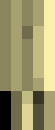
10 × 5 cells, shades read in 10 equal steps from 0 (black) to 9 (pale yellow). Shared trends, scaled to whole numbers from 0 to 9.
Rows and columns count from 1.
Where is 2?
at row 8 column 4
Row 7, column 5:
9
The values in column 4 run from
2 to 7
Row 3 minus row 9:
5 2 -4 4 3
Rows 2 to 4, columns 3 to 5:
5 6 9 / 4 7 9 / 5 7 9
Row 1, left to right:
5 6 5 6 9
